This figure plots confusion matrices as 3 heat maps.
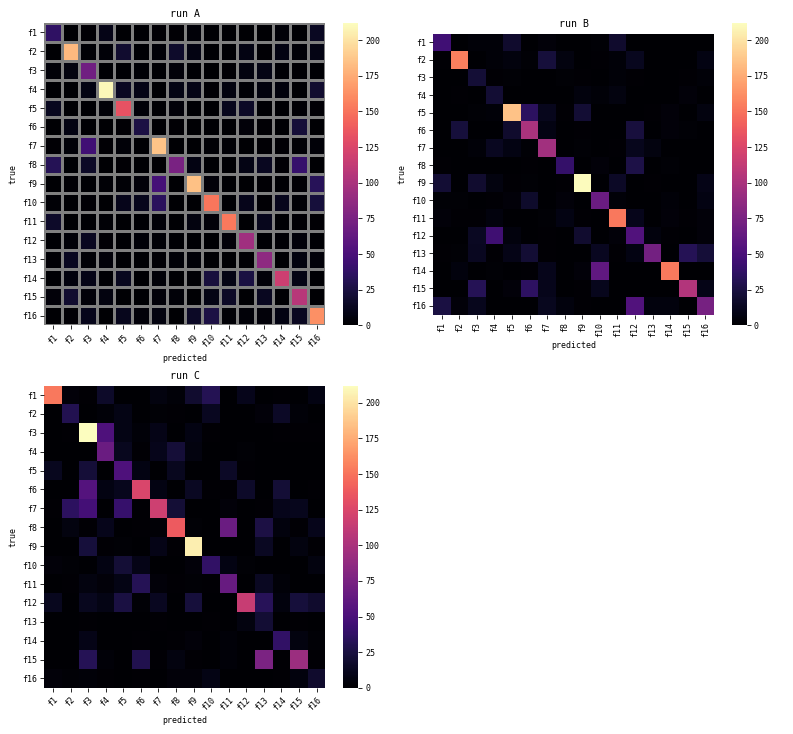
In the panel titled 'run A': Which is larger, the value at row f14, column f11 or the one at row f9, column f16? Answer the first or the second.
the second
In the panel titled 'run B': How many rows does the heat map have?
16
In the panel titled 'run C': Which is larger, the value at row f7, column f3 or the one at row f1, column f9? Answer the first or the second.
the first
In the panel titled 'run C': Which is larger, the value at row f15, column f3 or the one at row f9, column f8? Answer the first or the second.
the first
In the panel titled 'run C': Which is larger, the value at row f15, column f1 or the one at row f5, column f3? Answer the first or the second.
the second
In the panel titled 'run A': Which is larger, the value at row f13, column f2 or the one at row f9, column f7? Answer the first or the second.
the second
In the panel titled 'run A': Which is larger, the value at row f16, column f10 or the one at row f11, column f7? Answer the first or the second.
the first
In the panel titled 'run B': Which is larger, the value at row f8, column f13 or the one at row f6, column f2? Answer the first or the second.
the second
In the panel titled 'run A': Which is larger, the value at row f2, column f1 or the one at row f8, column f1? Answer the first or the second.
the second
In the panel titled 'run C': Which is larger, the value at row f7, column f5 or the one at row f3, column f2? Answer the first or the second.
the first
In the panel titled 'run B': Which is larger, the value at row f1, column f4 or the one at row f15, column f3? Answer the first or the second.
the second
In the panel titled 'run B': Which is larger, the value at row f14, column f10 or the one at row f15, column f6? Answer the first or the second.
the first
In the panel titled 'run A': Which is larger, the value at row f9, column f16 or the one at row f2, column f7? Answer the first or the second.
the first
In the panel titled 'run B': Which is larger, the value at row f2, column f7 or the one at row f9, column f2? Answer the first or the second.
the first
